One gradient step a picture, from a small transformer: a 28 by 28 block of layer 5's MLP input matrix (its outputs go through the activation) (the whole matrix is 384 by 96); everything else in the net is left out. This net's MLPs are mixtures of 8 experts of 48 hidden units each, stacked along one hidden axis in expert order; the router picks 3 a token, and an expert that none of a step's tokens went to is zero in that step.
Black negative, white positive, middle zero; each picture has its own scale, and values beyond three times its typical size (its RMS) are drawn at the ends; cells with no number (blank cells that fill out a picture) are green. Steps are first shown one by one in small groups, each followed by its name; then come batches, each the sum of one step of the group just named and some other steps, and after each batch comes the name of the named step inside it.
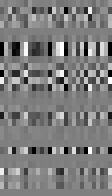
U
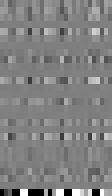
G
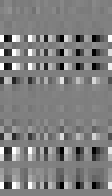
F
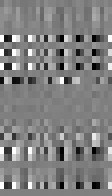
F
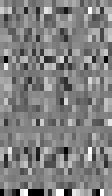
G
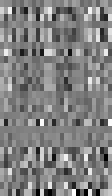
G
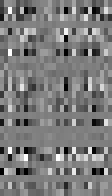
G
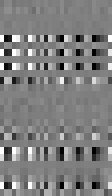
F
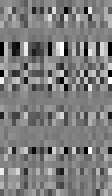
U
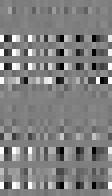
F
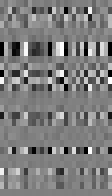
U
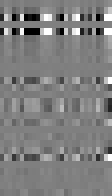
G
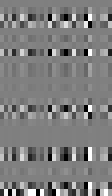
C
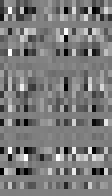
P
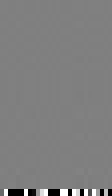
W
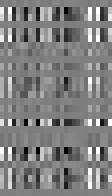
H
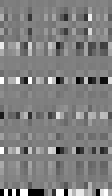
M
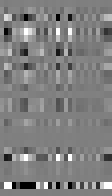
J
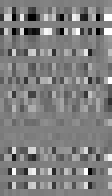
M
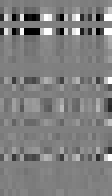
M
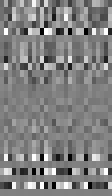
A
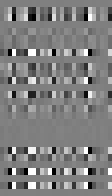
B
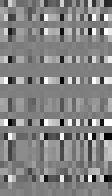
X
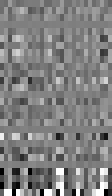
X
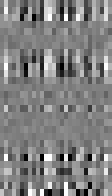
A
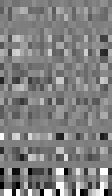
A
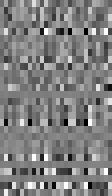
A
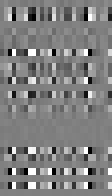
B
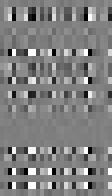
B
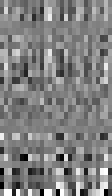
A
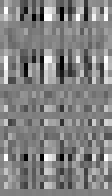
X
